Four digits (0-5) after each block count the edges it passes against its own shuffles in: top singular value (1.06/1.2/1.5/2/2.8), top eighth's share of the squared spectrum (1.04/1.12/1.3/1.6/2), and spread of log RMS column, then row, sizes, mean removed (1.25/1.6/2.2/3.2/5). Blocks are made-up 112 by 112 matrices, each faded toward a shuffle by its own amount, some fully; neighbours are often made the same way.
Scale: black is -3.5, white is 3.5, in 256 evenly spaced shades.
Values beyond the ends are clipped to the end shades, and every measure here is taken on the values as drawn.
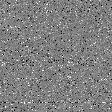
2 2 0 2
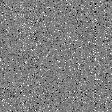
3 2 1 0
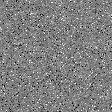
1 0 0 0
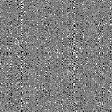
4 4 3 2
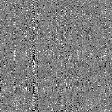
4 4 3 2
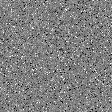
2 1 0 0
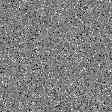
2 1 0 0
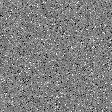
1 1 0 0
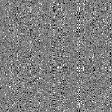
4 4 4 2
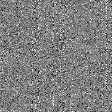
1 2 3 0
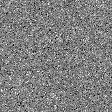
0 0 0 0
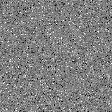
3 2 0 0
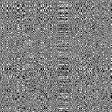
5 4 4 3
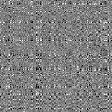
5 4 3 3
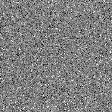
3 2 1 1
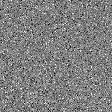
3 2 1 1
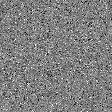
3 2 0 0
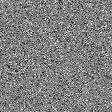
0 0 0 0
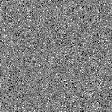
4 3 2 1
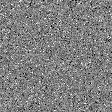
1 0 0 0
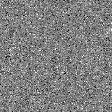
3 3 1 1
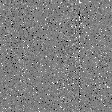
3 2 1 0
